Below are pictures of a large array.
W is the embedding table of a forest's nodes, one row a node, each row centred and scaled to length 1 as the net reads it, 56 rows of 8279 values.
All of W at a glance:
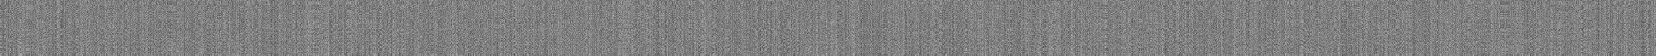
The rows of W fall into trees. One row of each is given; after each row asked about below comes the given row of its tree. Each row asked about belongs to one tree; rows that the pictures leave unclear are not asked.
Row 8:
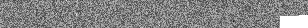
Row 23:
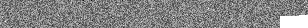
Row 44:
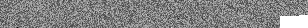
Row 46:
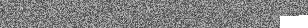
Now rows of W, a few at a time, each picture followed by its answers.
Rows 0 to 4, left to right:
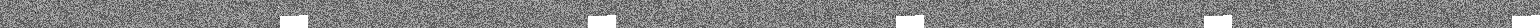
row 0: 44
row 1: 46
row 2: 46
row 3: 46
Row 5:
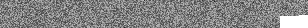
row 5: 8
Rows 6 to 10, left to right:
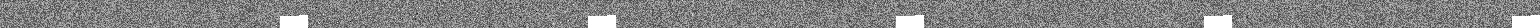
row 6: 8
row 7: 44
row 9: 44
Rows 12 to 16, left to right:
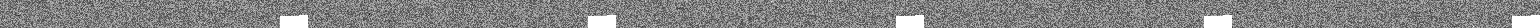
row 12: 46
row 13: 8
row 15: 8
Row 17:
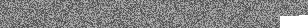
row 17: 8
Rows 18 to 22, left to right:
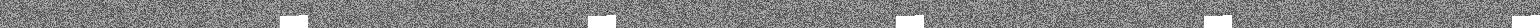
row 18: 8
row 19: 46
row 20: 46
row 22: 46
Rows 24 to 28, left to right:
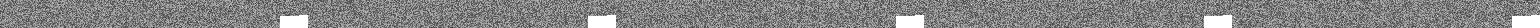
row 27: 46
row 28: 23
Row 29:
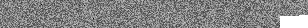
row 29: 8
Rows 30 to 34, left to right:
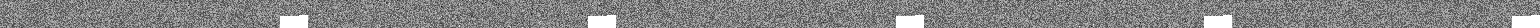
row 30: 8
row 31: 46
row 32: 46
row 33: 44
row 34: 8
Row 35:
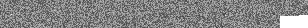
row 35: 46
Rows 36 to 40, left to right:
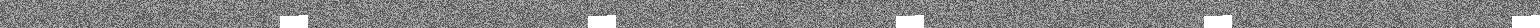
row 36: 46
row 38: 8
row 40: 23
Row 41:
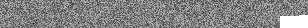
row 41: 8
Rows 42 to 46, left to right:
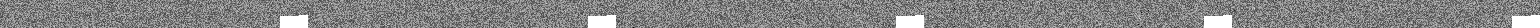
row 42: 46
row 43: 46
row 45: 8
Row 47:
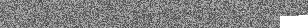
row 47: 46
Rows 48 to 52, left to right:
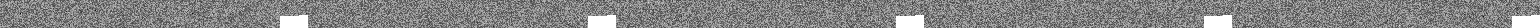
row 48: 8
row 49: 8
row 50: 8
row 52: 8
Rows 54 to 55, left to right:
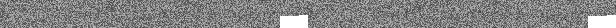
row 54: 46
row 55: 46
